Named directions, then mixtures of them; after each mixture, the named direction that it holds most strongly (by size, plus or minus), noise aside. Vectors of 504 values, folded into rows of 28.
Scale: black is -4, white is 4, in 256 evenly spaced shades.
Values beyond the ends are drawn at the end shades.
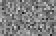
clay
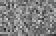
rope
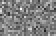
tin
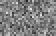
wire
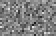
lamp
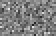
lamp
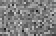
rope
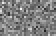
tin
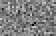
lamp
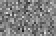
wire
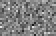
lamp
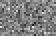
lamp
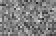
rope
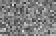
rope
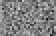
clay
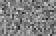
clay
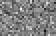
tin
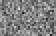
clay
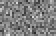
wire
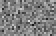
clay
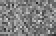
rope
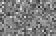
tin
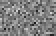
lamp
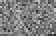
rope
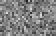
wire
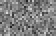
wire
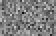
clay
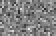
tin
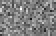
tin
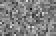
wire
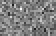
tin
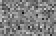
clay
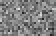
clay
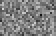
clay
